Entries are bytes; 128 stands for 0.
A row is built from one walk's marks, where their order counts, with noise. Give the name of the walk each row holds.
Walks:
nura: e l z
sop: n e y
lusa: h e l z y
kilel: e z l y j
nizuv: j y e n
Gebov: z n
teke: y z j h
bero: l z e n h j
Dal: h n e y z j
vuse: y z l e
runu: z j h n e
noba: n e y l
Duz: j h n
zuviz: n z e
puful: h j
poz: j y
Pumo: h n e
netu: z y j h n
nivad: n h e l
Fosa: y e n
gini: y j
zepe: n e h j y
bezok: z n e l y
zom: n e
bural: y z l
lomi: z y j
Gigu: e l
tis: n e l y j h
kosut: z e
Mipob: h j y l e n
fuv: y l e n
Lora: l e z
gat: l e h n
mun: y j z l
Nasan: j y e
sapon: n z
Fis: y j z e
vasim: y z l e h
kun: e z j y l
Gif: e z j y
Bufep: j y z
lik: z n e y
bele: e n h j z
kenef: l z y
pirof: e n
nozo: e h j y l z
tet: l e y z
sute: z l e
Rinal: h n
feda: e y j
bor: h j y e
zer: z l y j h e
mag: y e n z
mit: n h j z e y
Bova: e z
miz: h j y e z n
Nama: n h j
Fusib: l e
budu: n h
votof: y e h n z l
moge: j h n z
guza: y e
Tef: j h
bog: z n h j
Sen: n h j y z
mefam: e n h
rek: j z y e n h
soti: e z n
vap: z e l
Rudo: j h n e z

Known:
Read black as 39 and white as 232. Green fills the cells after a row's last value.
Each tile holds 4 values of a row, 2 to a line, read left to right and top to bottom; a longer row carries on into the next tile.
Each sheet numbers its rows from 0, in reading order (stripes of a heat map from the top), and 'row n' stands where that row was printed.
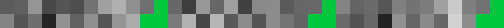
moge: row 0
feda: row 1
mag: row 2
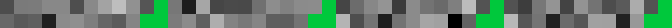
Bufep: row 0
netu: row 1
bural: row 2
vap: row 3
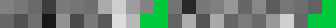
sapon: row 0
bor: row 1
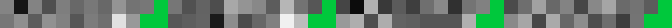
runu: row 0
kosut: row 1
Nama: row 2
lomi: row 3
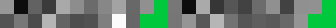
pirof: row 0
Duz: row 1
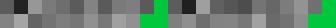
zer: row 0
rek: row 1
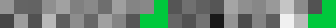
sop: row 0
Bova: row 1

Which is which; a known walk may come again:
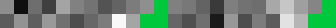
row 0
Pumo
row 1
sapon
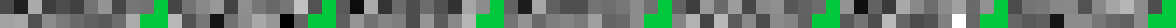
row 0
bog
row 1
bural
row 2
mefam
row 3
rek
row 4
feda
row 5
pirof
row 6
Bufep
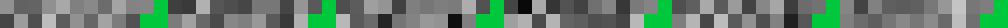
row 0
sop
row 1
teke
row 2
mun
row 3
Nama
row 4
gini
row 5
miz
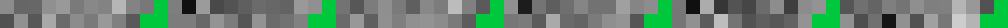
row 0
lik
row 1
gat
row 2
mit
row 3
fuv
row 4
Duz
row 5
Lora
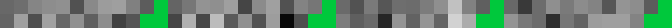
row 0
Gif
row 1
poz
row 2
Rudo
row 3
vuse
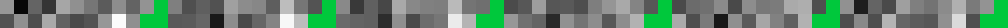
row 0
zom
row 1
kosut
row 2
zuviz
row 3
bele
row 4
nura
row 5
Fosa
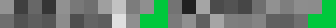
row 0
soti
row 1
netu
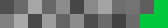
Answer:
lomi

